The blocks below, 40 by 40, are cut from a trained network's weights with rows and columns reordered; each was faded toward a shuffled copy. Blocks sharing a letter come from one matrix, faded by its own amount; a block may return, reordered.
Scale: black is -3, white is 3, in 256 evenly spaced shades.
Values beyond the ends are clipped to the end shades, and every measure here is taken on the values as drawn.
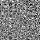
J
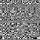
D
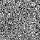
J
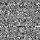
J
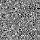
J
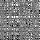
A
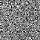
J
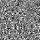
J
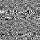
D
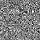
J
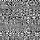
D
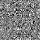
J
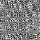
D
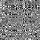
D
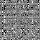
A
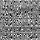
A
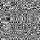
D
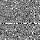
J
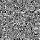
J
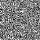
J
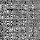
A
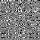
D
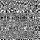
D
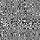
D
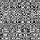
D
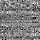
A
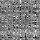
A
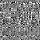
D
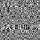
D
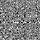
J
